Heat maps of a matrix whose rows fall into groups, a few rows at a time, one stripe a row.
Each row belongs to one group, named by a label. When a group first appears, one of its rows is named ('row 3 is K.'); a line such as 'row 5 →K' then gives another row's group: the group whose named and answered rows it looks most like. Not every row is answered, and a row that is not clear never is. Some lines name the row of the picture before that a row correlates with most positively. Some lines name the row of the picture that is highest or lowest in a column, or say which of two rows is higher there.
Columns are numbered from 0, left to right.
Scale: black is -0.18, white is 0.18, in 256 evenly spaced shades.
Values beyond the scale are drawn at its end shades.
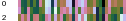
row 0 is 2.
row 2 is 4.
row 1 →2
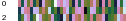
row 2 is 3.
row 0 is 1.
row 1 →3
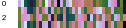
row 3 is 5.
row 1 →5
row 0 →2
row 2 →3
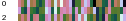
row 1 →2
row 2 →4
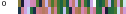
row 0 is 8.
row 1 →3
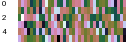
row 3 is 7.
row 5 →2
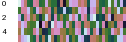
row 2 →8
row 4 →7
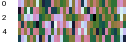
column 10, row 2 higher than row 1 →No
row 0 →7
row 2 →4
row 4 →4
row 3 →2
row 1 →3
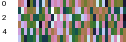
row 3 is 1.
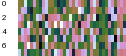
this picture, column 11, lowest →7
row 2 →7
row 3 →2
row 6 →8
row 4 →3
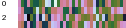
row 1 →7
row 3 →7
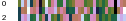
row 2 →3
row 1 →4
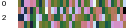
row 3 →7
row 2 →3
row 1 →2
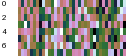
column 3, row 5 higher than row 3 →Yes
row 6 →2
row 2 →7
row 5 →4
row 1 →4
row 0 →1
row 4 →4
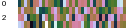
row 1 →7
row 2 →1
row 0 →3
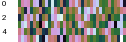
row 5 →4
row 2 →4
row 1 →7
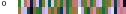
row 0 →5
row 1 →5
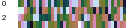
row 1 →1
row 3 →5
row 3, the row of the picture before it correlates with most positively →1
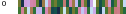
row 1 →3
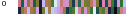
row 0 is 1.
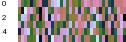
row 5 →1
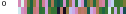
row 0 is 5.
